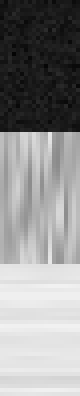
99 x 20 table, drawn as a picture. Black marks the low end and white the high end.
It is made of 3 by 1 panels. Panel 1,1: very low, fine-grained, faint in contrast. Panel 2,1: high, streaked downward. Panel 3,1: very high, streaked across, faint in contrast.
